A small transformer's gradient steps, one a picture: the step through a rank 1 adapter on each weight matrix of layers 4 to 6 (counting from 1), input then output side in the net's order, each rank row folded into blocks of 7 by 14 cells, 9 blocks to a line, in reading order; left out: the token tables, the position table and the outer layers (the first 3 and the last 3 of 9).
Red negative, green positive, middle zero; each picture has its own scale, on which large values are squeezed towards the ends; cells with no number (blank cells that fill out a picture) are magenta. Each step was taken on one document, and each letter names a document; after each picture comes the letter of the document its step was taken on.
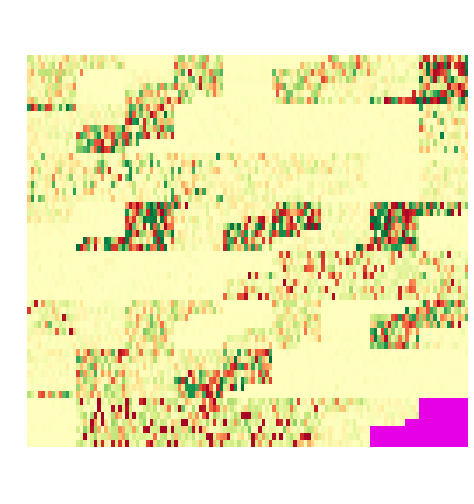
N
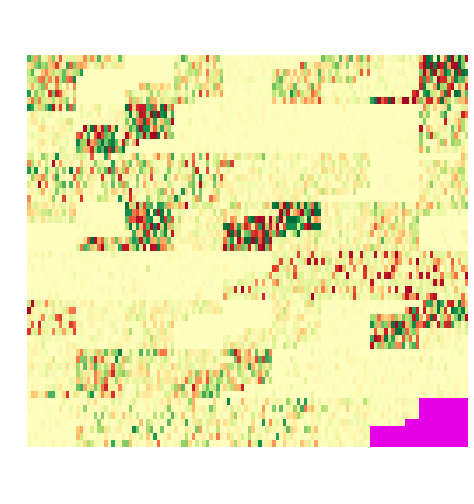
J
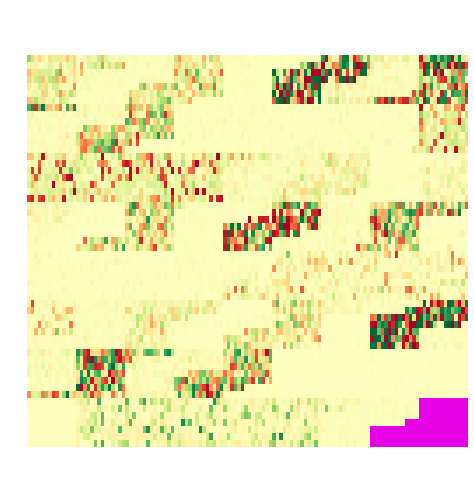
N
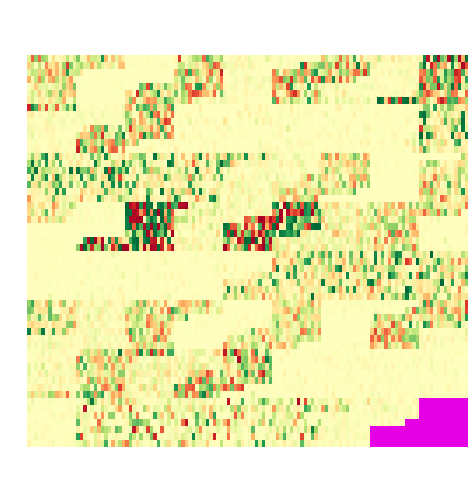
J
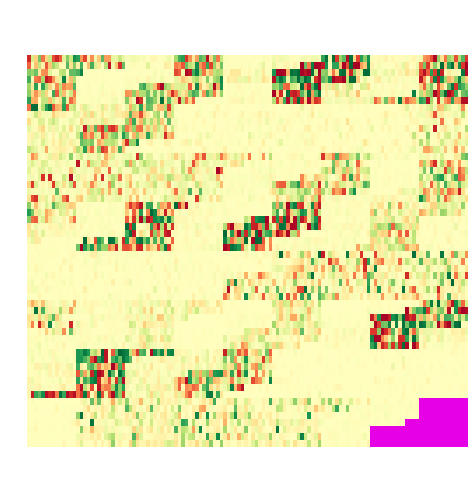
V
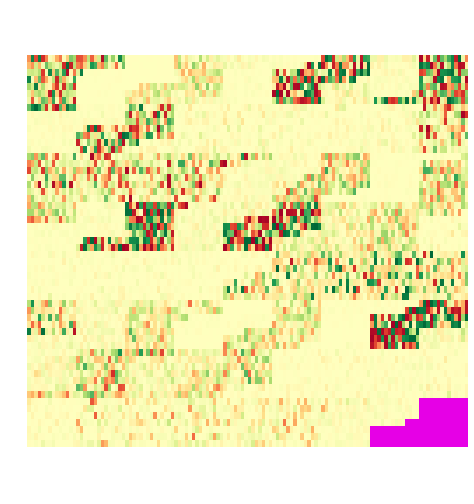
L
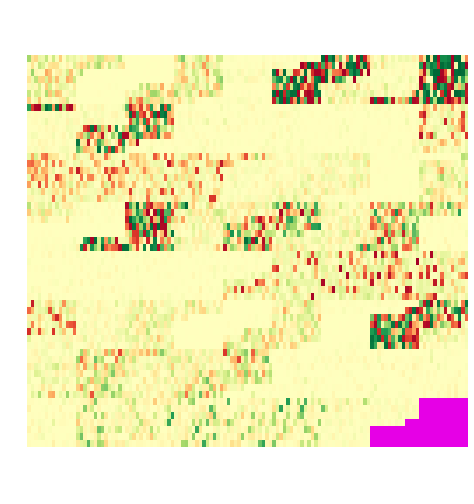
L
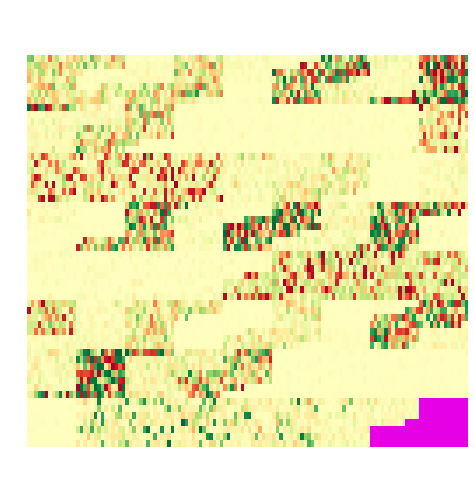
N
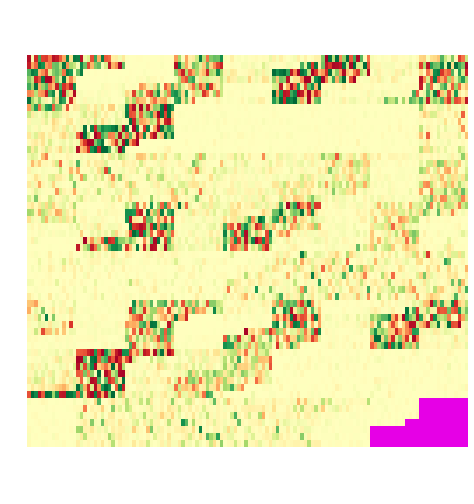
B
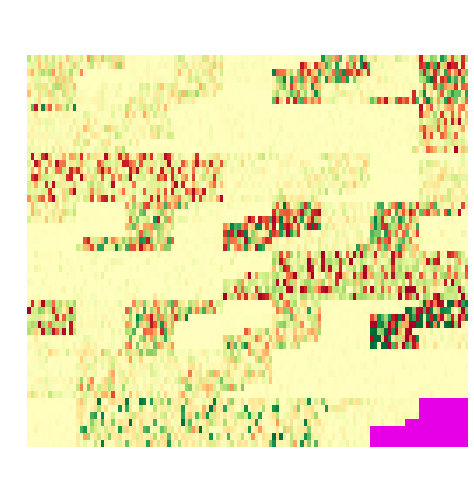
N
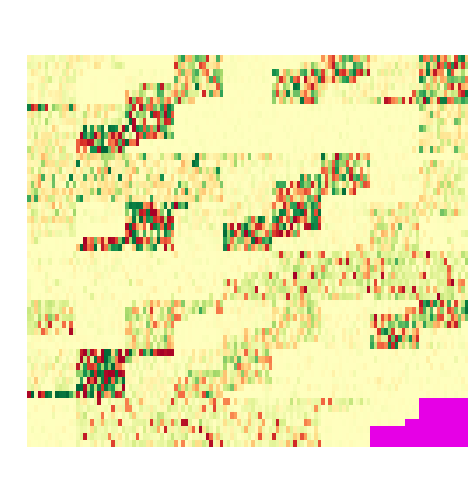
B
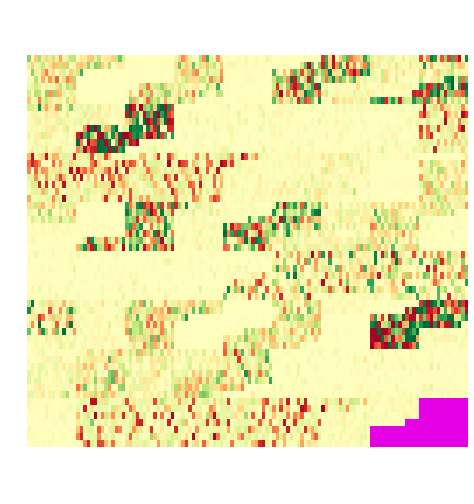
L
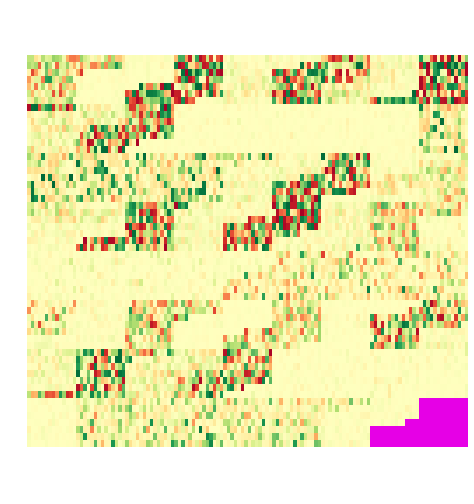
V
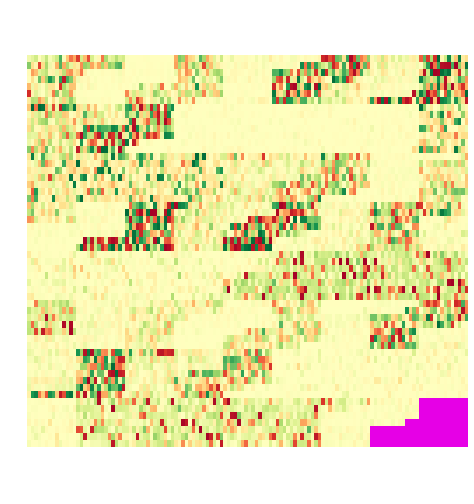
B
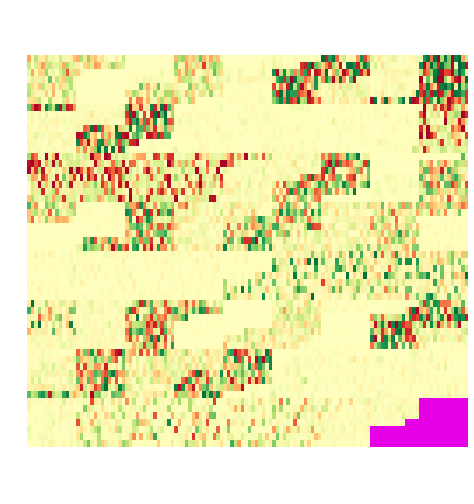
L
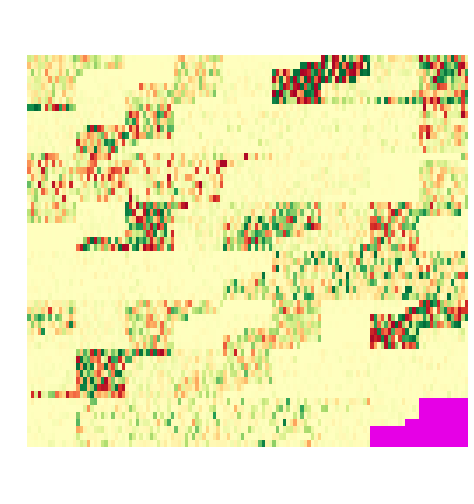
L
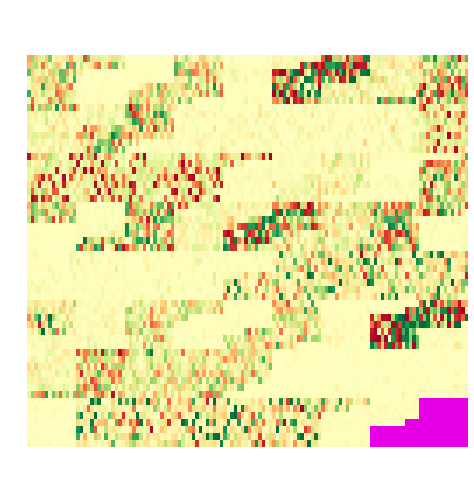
V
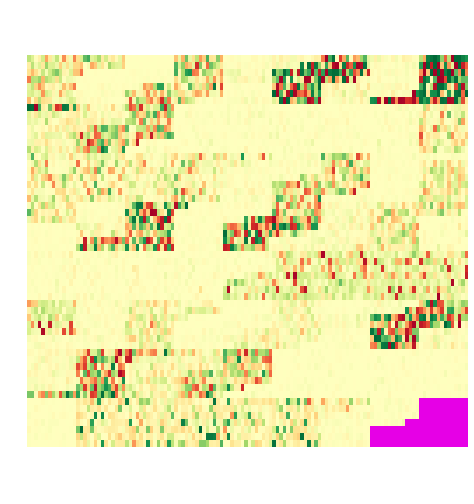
V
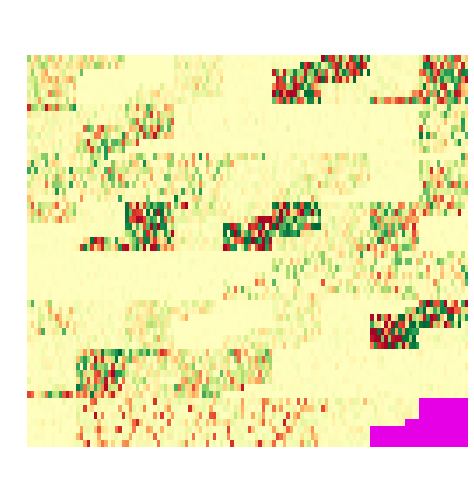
J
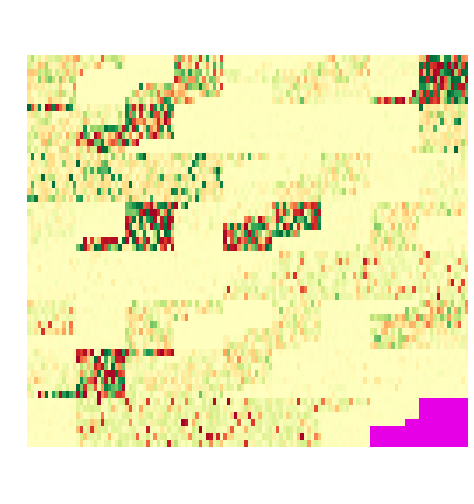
B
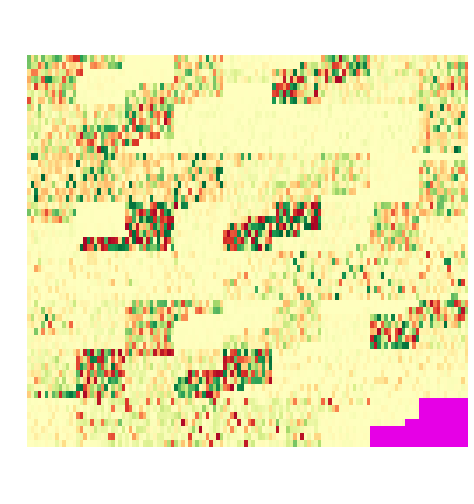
B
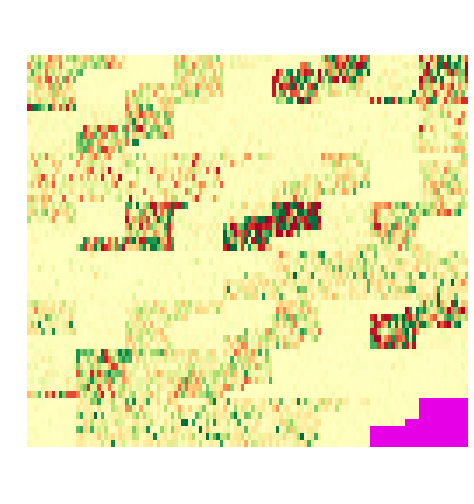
V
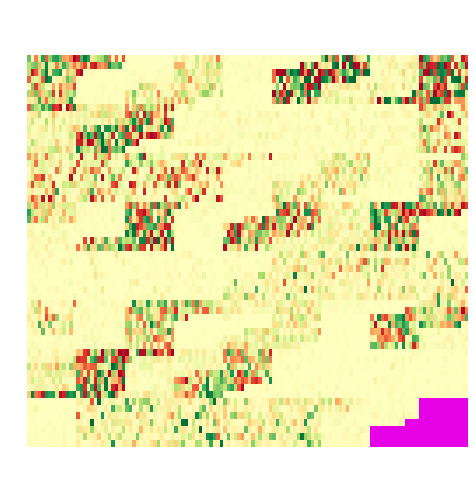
V
